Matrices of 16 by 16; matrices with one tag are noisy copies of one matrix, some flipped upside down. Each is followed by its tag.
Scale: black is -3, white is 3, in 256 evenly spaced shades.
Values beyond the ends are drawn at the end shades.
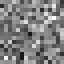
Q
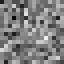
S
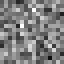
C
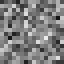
S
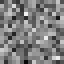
S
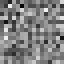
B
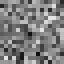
Q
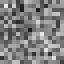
Q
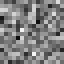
C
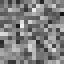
C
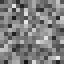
S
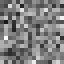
B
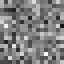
B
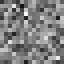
S
